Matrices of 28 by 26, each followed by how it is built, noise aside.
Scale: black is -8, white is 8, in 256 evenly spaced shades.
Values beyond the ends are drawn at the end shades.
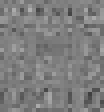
low rank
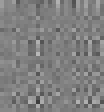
low rank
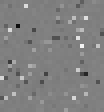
sparse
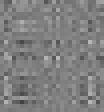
low rank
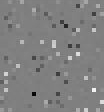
sparse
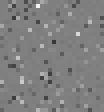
sparse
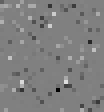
sparse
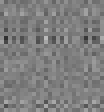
low rank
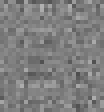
low rank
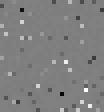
sparse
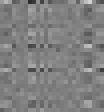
low rank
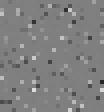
sparse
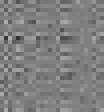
low rank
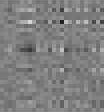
low rank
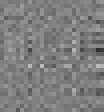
low rank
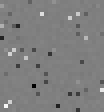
sparse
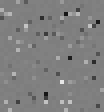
sparse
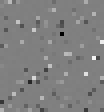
sparse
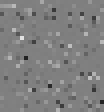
sparse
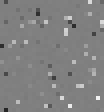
sparse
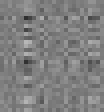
low rank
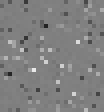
sparse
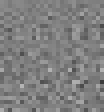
low rank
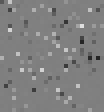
sparse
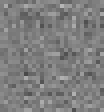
low rank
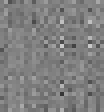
low rank
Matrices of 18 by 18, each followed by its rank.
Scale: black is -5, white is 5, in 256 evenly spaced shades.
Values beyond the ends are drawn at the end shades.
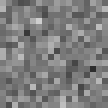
full rank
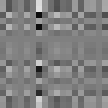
one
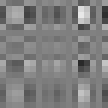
one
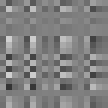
one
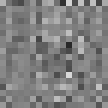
three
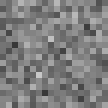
full rank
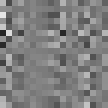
two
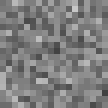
full rank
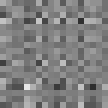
two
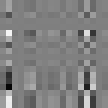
one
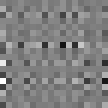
two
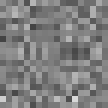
three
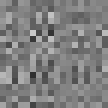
three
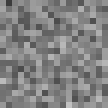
full rank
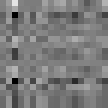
two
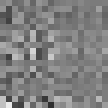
three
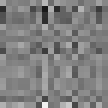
two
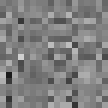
three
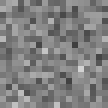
full rank
